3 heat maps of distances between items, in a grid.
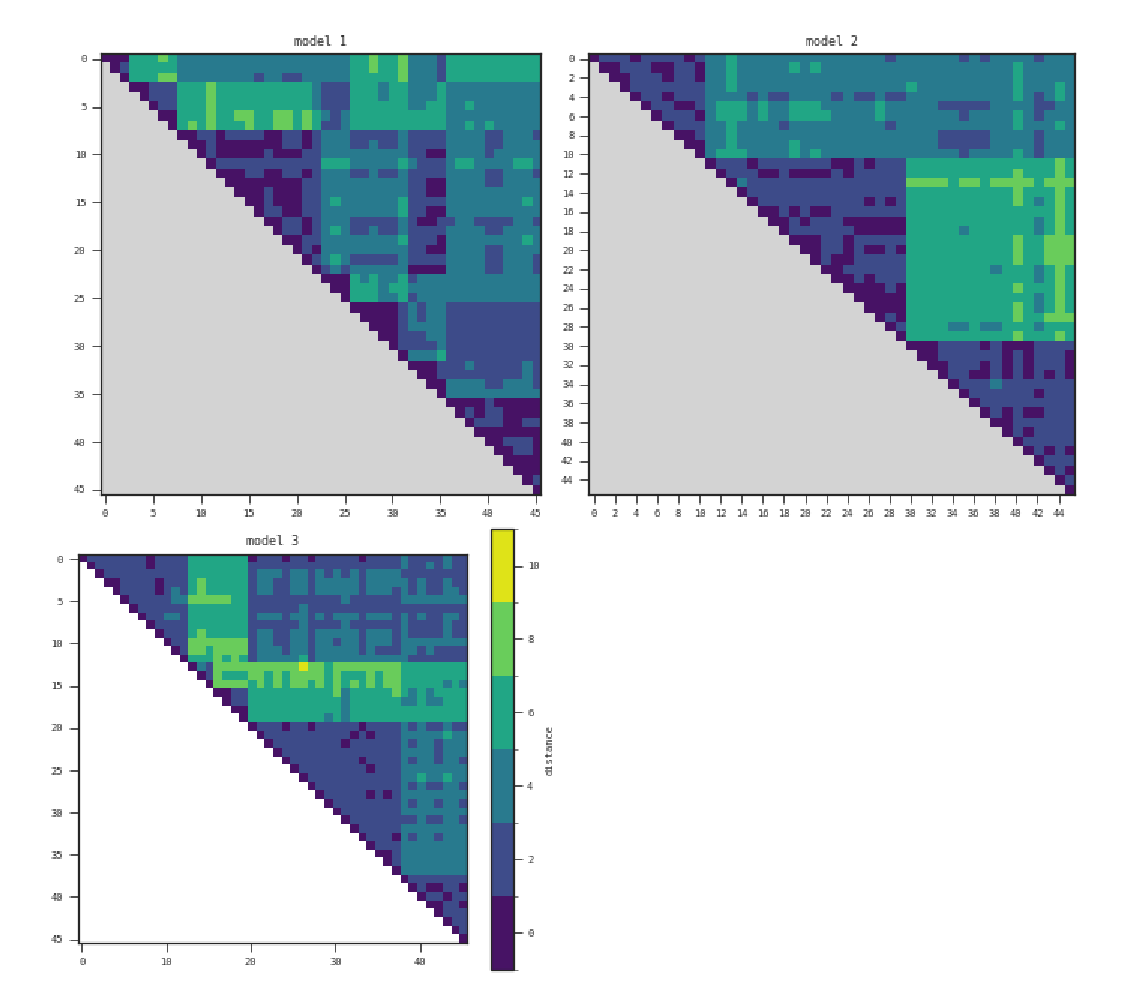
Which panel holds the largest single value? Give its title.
model 3
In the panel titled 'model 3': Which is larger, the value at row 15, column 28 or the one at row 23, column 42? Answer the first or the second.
the first
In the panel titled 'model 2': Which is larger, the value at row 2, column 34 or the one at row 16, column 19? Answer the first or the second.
the first
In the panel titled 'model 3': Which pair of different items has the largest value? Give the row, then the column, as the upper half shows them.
13, 26
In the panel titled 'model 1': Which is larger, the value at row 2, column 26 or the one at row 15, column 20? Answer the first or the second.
the first
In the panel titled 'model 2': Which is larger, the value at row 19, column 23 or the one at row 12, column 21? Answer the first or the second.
the first
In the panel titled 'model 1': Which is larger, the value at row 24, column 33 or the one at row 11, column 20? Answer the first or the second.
the first
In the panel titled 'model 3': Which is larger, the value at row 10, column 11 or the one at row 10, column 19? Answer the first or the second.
the second
